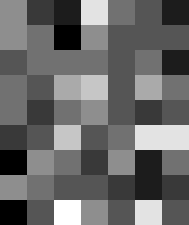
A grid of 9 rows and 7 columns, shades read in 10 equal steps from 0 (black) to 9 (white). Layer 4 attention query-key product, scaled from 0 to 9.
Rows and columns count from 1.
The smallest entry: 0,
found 3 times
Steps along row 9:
up up down down up down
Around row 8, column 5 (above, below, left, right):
5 3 3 1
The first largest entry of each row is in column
4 1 2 4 4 6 2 1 3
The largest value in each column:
5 5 9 8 5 8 8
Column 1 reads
5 5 3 4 4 2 0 5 0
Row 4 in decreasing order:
7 6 6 4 4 3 3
